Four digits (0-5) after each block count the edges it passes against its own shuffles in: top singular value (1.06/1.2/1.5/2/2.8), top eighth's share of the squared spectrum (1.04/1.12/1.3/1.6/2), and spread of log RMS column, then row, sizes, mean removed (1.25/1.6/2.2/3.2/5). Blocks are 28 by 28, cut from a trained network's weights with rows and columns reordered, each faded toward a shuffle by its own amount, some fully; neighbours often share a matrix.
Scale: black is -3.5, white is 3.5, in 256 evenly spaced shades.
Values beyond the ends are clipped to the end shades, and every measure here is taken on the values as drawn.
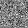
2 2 0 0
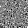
2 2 0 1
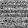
3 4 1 1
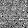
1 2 0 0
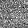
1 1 0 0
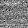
1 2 0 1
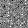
0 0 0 0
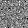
0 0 0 0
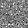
2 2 0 1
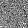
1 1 0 0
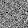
0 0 0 0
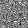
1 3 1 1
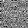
3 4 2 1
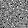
0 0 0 0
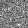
0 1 0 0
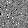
0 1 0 0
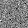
0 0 0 0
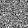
1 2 0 1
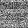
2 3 0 0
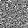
2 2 0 0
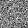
2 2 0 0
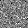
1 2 0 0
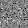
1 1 0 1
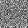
3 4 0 1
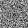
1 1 0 0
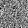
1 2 1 0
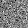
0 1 0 0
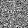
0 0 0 1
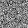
1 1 0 0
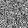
1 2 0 0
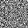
2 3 1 0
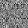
3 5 1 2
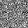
2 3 0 1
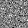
2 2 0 1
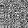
3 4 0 2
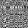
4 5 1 3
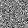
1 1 0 0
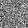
1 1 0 0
